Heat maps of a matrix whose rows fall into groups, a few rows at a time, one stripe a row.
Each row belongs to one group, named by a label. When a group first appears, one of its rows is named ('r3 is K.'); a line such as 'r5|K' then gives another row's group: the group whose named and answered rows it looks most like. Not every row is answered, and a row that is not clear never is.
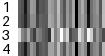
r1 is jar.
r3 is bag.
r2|jar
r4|jar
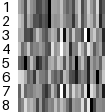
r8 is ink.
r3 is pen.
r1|bag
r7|pen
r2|bag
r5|jar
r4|bag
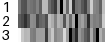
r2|jar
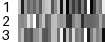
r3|pen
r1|ink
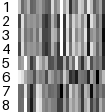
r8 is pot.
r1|bag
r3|pen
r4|pen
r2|pen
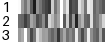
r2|jar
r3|pot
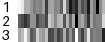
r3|pot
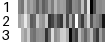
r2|pot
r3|bag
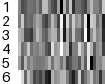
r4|bag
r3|pen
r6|bag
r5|ink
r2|pen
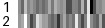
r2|pot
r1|ink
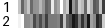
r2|bag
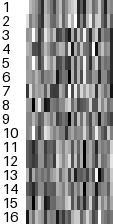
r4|pen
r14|jar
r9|pot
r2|bag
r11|jar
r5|pot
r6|pot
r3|pot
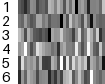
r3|bag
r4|pot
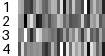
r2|jar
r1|pen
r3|pot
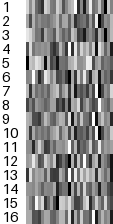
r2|ink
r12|pot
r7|ink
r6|pot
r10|ink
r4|pen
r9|pen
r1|bag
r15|bag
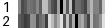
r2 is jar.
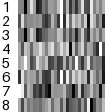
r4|bag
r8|ink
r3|jar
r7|bag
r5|pot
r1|jar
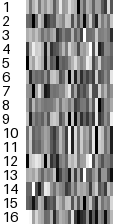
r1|bag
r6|ink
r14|pot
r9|ink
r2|jar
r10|pen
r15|jar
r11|pen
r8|ink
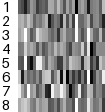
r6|ink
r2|pot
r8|pot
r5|pot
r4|ink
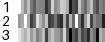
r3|bag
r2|pot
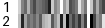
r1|bag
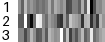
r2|pot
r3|jar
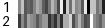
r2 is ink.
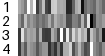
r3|pen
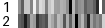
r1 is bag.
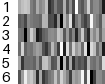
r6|ink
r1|pot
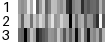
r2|bag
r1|bag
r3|jar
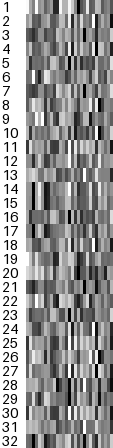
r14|jar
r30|pen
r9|bag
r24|pen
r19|bag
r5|ink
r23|ink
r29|pot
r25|pen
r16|ink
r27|pen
